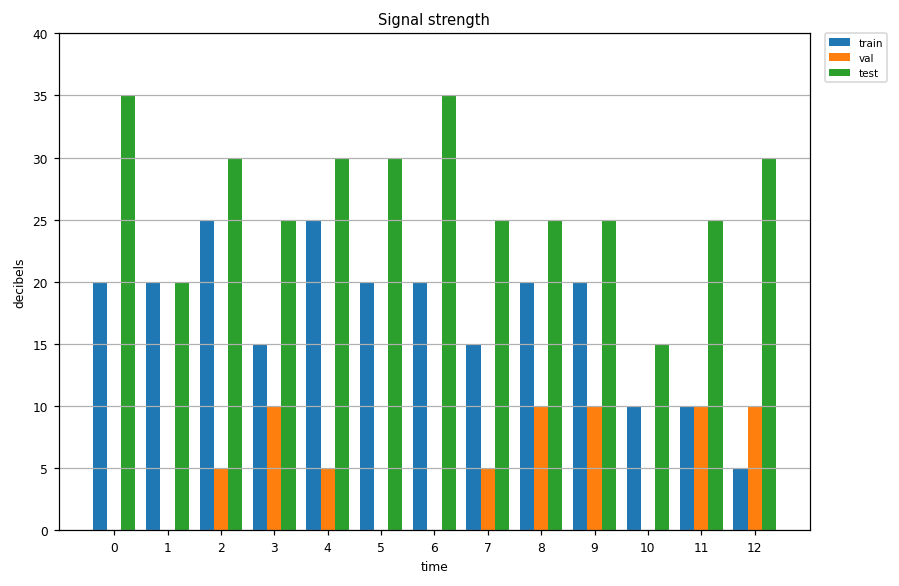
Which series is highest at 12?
test
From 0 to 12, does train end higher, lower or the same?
lower
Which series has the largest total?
test
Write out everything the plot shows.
Title: Signal strength
x-axis: time, ticks 0 1 2 3 4 5 6 7 8 9 10 11 12
y-axis: decibels, ticks 0 5 10 15 20 25 30 35 40
Legend: train, val, test
Values:
train: 20 20 25 15 25 20 20 15 20 20 10 10 5
val: 0 0 5 10 5 0 0 5 10 10 0 10 10
test: 35 20 30 25 30 30 35 25 25 25 15 25 30
